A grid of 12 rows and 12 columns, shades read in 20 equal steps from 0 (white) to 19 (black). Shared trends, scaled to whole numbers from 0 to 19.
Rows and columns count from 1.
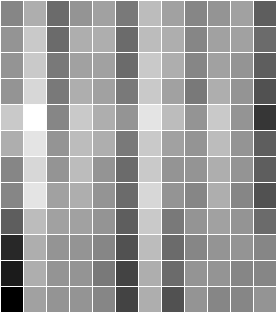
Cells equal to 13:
4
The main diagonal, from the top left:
9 4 10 6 6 10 4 8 8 8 9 8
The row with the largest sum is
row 12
